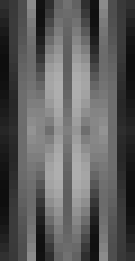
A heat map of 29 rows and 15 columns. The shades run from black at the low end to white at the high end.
There is no overall slope. The ninth with the highest average is the centre. Its left and right halves mirror each other, and so do its top and bottom. The grain runs up and down.
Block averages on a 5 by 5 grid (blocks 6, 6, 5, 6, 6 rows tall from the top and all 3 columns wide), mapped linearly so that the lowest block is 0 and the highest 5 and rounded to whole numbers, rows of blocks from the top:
01310 | 04540 | 04540 | 04540 | 01310
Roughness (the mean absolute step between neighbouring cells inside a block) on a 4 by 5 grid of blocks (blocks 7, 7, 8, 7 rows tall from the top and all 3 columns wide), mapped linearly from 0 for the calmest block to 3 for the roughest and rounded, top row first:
0 3 0 3 0
1 0 2 0 1
1 0 2 0 1
0 3 0 3 0
